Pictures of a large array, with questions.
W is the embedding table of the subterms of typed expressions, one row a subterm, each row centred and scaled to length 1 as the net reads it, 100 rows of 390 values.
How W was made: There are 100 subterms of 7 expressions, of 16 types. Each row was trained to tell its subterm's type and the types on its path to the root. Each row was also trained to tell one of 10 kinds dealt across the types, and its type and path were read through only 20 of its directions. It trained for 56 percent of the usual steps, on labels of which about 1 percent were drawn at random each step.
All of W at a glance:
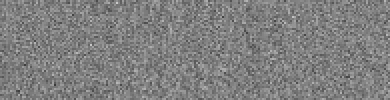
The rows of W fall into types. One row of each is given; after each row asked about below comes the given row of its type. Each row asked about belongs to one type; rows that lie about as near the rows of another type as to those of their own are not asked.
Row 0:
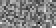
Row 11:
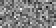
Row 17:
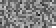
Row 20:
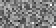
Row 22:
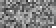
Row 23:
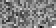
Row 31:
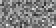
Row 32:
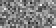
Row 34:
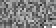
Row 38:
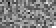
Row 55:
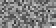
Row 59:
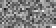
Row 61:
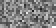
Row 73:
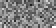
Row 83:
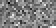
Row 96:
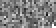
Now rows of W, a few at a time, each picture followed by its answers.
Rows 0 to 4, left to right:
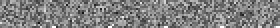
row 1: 23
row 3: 59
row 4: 23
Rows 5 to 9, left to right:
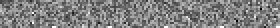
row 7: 73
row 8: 61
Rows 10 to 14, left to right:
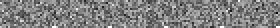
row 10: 32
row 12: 0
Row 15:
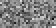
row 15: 32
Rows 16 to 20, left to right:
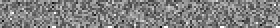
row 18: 38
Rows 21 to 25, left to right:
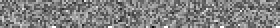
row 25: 59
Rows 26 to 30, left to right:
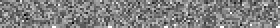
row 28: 83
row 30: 73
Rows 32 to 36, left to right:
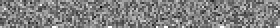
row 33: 61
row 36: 32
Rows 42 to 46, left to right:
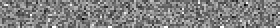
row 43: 55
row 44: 59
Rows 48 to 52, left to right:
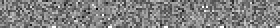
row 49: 22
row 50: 11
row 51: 38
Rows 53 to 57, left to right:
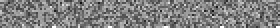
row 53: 22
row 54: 20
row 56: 55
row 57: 11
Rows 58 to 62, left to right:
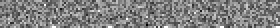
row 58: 83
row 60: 11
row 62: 17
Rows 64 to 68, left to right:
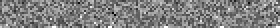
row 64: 34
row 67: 31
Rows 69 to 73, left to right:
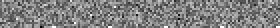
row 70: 61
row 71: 83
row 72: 0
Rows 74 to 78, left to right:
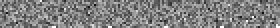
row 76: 38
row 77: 23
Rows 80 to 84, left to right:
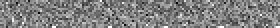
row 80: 96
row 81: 73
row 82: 17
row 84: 31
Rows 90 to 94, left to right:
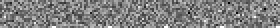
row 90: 61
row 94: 34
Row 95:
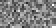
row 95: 59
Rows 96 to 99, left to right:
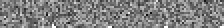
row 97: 38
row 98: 73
